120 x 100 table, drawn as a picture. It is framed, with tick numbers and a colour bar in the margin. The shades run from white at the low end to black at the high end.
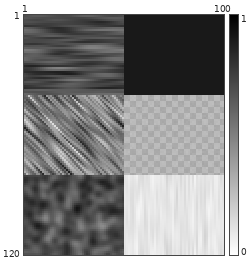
It is made of 3 by 2 panels. Panel 1,1: high, streaked across. Panel 1,2: very high, flat. Panel 2,1: middling, slanting down to the right, strong in contrast. Panel 2,2: low, checkered, faint in contrast. Panel 3,1: high, blotchy. Panel 3,2: very low, streaked downward, faint in contrast.
